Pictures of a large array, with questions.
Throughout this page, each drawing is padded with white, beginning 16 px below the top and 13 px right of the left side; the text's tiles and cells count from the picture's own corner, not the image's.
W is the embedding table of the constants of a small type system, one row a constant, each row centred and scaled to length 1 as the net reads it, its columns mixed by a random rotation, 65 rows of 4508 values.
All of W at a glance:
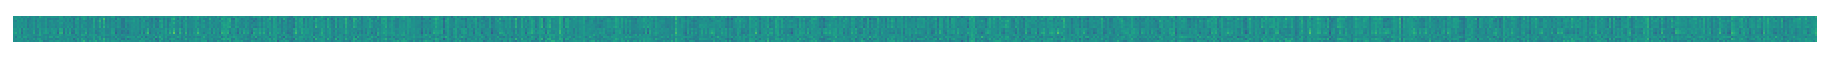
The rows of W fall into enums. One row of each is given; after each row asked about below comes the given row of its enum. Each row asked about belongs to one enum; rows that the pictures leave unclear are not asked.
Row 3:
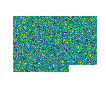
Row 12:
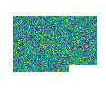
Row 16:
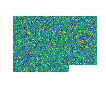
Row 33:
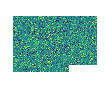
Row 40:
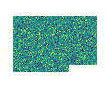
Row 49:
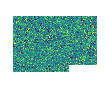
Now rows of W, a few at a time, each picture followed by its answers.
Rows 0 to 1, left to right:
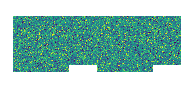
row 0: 40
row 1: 3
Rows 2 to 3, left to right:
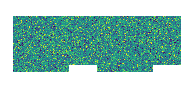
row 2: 12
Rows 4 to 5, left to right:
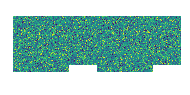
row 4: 40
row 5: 16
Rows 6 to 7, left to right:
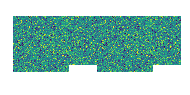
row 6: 12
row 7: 12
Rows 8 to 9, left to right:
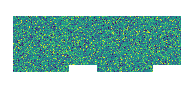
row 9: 16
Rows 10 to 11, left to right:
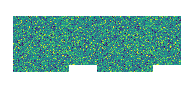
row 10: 12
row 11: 12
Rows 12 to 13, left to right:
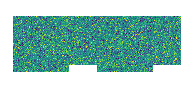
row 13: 33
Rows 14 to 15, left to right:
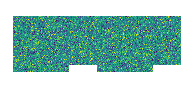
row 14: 33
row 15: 40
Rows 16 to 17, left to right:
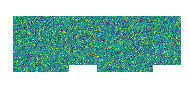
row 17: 33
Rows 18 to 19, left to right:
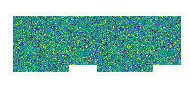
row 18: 12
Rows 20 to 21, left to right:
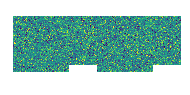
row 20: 49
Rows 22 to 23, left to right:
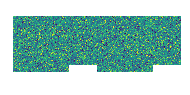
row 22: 40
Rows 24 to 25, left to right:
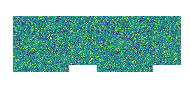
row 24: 33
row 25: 33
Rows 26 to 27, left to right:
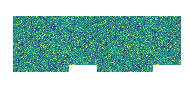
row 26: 12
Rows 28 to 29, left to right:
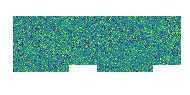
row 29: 49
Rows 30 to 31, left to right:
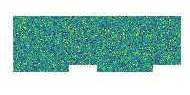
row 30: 3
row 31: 40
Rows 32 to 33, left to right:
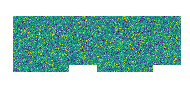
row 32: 40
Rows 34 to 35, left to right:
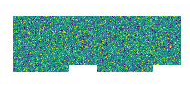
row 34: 16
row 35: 12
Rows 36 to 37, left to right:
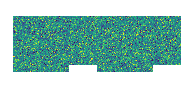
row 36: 33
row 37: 40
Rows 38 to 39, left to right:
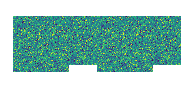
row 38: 40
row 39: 40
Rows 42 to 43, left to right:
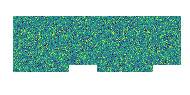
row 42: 40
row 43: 16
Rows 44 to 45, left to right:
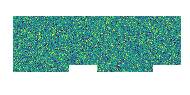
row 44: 40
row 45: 3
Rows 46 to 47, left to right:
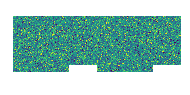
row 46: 40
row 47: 3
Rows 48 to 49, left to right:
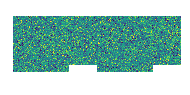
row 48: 12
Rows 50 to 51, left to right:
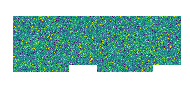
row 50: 33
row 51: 12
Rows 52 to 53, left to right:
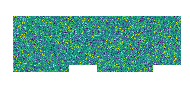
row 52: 3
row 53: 33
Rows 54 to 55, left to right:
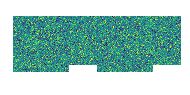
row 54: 33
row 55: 12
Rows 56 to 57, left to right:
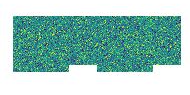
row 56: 40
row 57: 12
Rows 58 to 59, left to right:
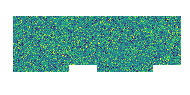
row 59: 49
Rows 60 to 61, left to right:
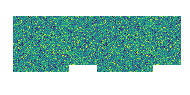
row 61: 12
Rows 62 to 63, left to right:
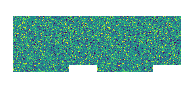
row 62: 3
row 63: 3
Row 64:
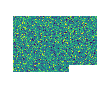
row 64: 3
